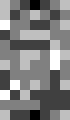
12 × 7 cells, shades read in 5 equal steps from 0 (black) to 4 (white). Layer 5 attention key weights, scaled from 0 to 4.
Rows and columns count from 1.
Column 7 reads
3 2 3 2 2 3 2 2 3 1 1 3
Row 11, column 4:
2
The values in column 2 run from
1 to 4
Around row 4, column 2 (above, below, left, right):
2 1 1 3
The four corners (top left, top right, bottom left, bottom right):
3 3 3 3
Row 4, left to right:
1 2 3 3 3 2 2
